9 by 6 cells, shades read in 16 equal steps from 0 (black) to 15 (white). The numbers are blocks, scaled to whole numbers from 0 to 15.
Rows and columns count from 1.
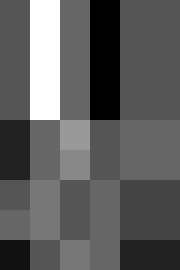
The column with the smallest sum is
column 4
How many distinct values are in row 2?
4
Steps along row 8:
up down up down same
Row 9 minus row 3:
-4 -10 1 6 -3 -3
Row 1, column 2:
15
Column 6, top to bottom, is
5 5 5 5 6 6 4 4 2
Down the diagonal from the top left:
5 15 6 0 6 6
